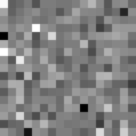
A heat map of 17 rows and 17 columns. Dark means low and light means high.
No single row or column stands out from its neighbours. There is no overall slope. The ninth with the highest average is the middle left. The grain is fine, like static. A few values lie far out on both sides of the bulk. No regular stripes run through it.
